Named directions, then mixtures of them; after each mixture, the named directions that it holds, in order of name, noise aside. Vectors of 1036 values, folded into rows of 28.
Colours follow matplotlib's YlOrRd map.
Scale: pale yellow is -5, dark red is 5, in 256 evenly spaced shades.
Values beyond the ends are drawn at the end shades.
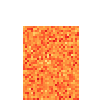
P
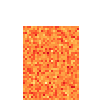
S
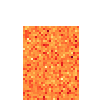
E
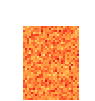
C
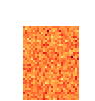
E, S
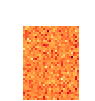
E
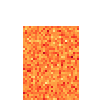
E, S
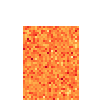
E, S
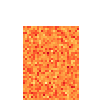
S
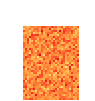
C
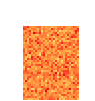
C, P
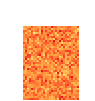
C, P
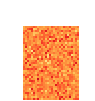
P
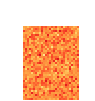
C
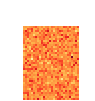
E, P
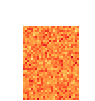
E, P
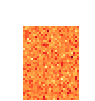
E
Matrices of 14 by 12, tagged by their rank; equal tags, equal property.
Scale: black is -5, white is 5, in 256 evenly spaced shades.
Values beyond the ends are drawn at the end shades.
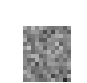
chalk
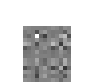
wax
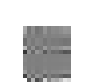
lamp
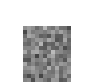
chalk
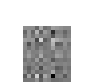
wax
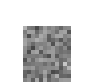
chalk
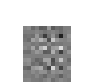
wax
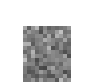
chalk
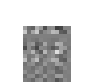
wax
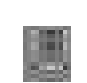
lamp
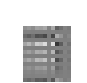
lamp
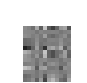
wax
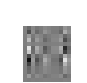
lamp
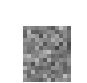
chalk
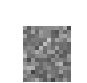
chalk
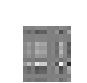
lamp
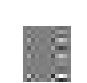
lamp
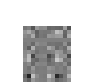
wax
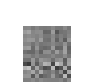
wax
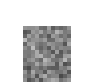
chalk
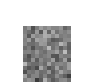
chalk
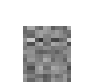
wax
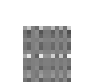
lamp
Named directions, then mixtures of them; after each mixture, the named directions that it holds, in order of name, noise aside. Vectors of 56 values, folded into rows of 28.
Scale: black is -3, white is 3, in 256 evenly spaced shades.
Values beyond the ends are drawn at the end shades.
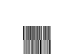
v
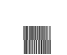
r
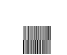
r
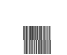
r, v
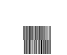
r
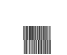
r, v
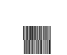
r, v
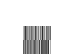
v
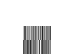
v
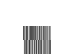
r, v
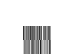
v
